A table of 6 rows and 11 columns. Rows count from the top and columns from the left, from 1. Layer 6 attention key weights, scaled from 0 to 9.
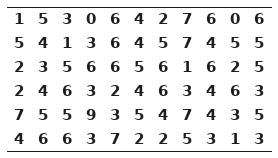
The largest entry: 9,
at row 5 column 4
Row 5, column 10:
3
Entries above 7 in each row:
0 0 0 0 1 0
